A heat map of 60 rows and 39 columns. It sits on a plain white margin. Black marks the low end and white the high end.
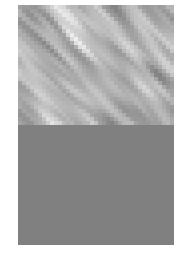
The table splits into 2 rows of 1 panel. Panel 1,1: high, slanting down to the right. Panel 2,1: middling, flat.
